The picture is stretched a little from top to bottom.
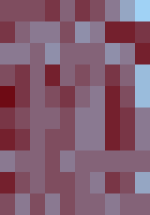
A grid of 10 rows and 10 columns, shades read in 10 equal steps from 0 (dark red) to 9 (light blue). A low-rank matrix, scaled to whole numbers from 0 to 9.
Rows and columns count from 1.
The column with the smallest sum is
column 1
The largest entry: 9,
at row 1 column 10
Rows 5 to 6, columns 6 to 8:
4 5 1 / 5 5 1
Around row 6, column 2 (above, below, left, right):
2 2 2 4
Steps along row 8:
down same down up down same same same same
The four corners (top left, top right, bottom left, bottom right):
3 9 3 4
